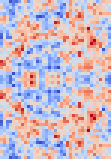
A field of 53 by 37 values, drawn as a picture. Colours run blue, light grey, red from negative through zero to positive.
It is mirror symmetric from top to bottom. The field is mottled with small blotches. Overall the values sit about 50% of the way up the scale. No single row or column stands out from its neighbours.
